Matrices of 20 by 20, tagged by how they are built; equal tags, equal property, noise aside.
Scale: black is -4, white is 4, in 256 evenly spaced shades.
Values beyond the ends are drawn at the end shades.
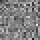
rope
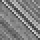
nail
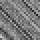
nail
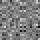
rope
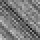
nail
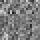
rope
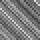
nail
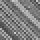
nail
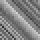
nail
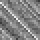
nail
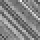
nail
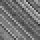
nail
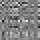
rope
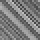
nail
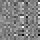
rope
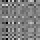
rope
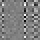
rope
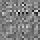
rope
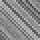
nail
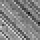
nail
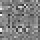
rope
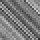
nail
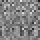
rope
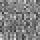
rope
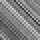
nail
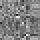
rope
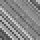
nail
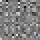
rope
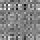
rope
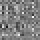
rope
